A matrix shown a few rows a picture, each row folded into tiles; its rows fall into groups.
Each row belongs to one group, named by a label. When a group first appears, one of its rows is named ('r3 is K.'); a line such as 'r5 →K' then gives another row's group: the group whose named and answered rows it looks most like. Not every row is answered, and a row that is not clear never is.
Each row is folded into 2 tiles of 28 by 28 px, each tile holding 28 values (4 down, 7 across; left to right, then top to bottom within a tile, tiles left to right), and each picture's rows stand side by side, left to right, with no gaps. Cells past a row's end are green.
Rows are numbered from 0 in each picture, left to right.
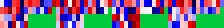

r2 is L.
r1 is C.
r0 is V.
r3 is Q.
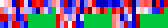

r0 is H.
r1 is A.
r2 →V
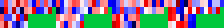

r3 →A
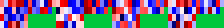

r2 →V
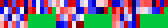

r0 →C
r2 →V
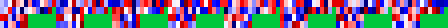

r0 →L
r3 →H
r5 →H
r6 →H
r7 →A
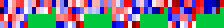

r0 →Q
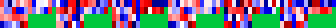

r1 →V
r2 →A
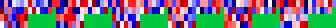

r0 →L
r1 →Q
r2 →C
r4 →L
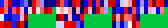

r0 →A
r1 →H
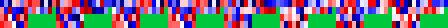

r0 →L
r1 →C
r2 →L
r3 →L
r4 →A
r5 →H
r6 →V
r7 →A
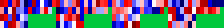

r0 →H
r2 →V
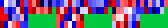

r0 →A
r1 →L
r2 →C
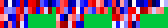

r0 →A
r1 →A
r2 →A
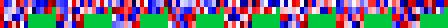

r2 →V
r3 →L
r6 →L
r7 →H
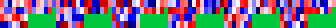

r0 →Q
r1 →C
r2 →C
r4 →Q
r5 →C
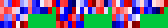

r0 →V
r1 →A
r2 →V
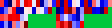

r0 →Q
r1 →C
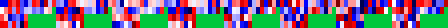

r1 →L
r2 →Q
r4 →Q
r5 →C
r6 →H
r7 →V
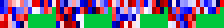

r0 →L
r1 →H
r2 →H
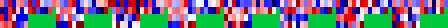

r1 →V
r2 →C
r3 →V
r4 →A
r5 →C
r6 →Q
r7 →C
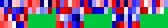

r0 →L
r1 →C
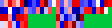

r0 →L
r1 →H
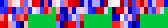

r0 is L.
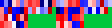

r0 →L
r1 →L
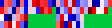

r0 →A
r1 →C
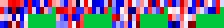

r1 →V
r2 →Q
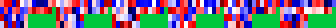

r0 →C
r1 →H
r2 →H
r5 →A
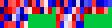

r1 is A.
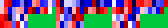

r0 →A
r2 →V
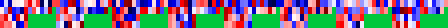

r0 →L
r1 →V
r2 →H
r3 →V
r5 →A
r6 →L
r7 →C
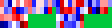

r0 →Q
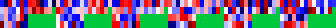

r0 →A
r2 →V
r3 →Q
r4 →H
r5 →C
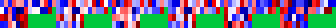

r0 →L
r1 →Q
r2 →Q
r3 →Q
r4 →H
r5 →A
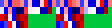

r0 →L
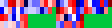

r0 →L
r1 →V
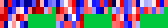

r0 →A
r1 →V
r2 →L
